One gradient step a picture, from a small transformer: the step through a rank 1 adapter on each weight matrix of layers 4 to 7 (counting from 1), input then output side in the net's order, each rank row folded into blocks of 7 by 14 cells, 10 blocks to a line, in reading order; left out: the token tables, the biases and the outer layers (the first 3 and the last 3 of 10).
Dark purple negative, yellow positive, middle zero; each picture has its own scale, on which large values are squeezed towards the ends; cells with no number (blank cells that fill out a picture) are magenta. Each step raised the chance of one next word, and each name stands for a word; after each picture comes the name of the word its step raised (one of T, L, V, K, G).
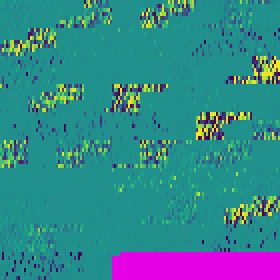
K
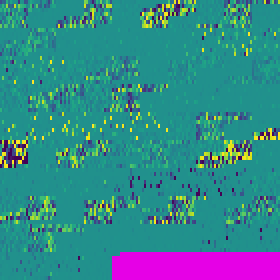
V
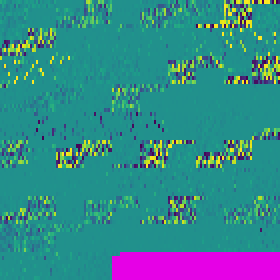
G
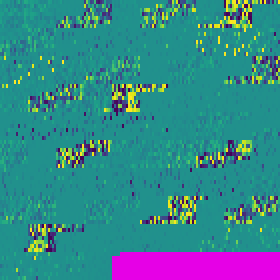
G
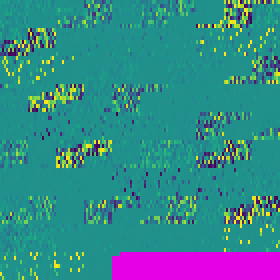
G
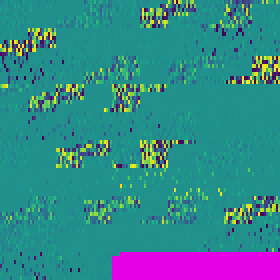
K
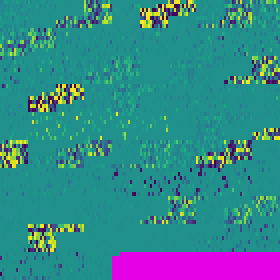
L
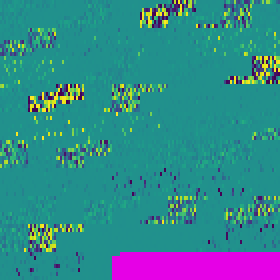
L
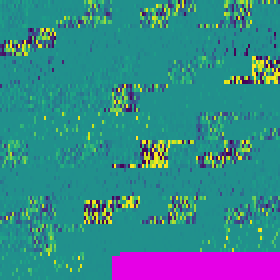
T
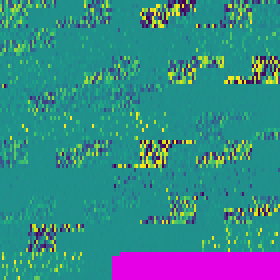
T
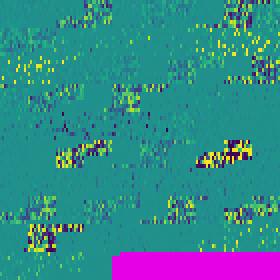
G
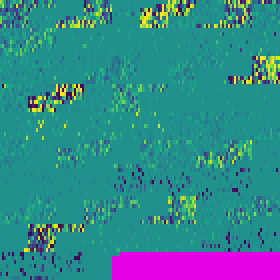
L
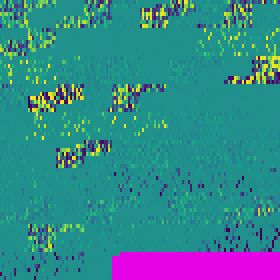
L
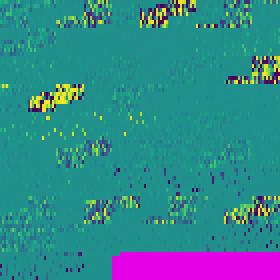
L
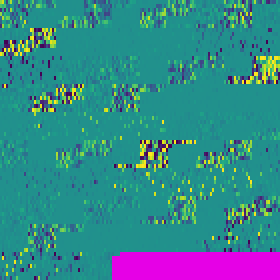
K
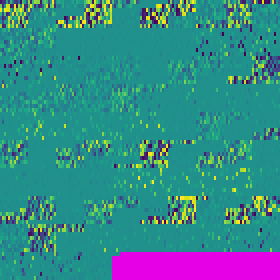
T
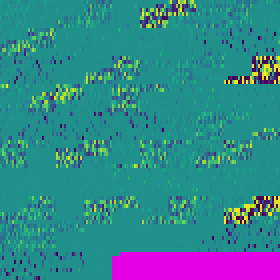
K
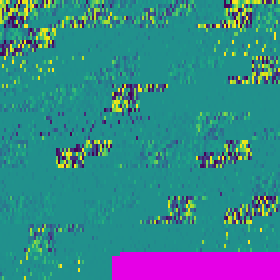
G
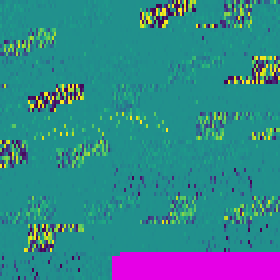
L
